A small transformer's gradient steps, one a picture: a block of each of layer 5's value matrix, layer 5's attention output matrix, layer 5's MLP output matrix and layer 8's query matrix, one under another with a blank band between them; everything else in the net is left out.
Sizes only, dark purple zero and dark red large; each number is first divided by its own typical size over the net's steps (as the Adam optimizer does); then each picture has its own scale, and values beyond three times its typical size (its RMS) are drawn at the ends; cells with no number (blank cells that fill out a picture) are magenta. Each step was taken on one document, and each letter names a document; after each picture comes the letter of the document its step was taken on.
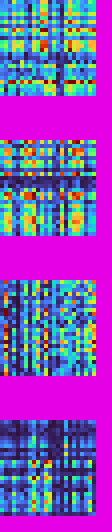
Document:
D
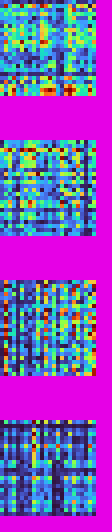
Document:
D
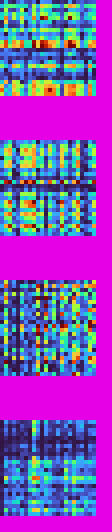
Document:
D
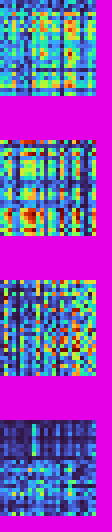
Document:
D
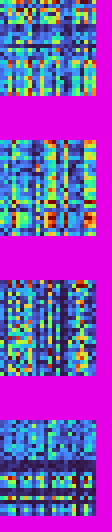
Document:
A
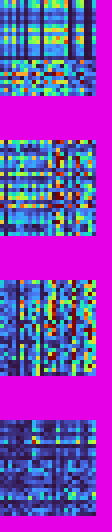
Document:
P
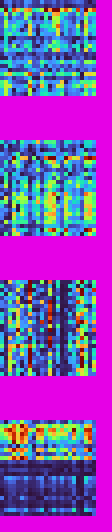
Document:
A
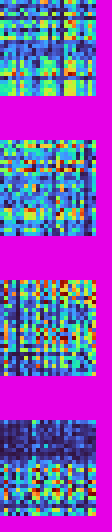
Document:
D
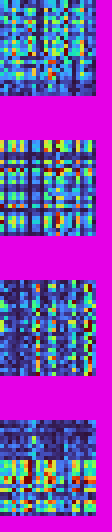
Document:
P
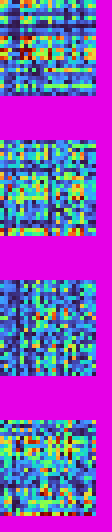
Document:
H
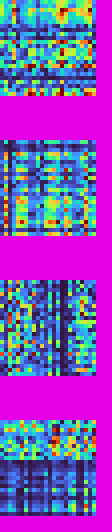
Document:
A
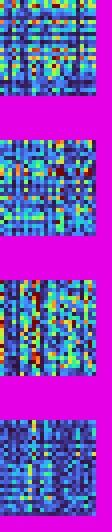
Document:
P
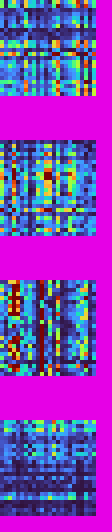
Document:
A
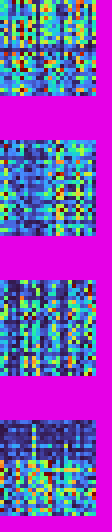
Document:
P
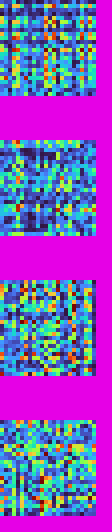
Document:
H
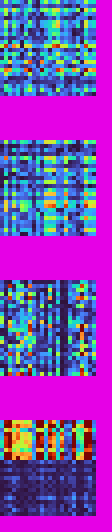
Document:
A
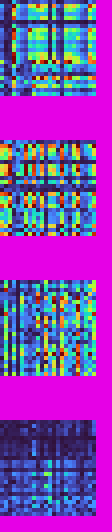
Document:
D
